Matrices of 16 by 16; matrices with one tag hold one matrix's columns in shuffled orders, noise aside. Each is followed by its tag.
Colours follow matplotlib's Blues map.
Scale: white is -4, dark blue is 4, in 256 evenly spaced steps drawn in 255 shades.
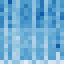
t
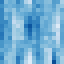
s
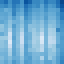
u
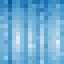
u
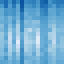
u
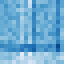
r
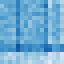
r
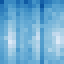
u
